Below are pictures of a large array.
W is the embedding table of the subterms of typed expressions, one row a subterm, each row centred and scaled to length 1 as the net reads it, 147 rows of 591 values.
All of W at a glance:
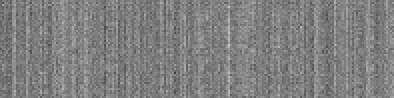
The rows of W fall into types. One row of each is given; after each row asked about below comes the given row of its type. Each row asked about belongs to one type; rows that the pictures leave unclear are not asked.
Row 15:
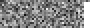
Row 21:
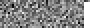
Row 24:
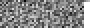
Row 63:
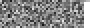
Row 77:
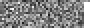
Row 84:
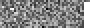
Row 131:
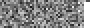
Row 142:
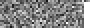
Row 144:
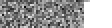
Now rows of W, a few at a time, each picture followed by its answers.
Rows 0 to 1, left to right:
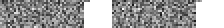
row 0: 84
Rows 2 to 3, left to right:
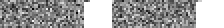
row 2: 21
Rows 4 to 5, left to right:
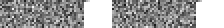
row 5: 21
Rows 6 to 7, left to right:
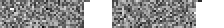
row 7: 15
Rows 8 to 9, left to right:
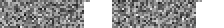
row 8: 15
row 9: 24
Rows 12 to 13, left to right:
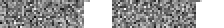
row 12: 144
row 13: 21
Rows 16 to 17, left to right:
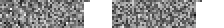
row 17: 77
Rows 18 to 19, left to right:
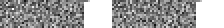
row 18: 21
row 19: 21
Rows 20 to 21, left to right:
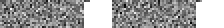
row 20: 84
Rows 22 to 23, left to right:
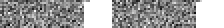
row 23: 21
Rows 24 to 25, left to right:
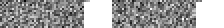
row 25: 24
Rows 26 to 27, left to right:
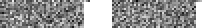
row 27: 24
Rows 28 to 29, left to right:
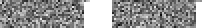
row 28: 63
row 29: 77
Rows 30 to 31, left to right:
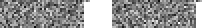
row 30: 15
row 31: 142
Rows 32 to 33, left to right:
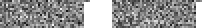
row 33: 84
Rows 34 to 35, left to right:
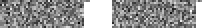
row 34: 15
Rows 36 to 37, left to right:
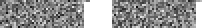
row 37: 144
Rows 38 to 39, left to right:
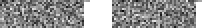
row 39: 24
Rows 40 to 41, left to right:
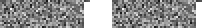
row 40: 84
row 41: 84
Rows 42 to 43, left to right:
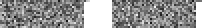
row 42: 144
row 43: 84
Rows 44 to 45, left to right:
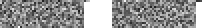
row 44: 63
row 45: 131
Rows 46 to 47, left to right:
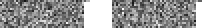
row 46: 24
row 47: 131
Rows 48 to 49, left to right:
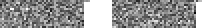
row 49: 142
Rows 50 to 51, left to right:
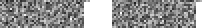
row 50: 24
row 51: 142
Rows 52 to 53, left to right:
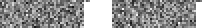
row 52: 15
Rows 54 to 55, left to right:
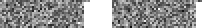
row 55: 15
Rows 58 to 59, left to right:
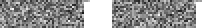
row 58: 15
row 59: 77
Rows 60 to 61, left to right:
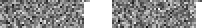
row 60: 142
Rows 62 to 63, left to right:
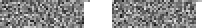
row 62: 77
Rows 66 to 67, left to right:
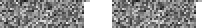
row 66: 24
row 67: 24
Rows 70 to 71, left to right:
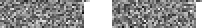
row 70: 142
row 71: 142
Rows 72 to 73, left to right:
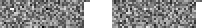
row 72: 84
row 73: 84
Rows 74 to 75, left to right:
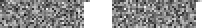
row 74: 15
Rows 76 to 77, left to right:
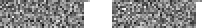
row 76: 21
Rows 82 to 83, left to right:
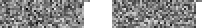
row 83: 84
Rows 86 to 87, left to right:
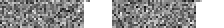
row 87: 142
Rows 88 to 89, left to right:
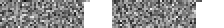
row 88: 24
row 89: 84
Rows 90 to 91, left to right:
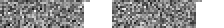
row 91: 77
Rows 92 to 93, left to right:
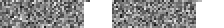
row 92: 131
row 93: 63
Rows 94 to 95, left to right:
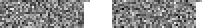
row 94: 77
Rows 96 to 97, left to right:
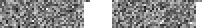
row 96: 15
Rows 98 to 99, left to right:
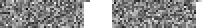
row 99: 63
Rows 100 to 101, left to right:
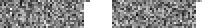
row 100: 131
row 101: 15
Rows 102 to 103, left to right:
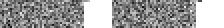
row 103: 131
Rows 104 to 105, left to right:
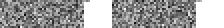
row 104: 15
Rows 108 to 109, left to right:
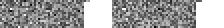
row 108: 24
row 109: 84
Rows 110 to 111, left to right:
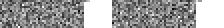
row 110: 63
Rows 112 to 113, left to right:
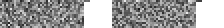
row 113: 131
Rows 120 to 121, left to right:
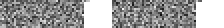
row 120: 142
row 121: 84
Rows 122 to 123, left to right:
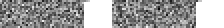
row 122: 63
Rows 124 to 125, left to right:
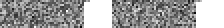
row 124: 144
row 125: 15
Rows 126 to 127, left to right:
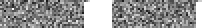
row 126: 21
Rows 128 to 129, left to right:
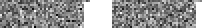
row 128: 131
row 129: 77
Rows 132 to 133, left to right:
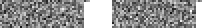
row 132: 63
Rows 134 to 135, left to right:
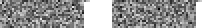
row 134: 63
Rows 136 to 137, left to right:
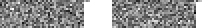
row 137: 142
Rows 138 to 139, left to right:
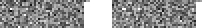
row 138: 24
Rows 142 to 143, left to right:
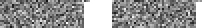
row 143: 77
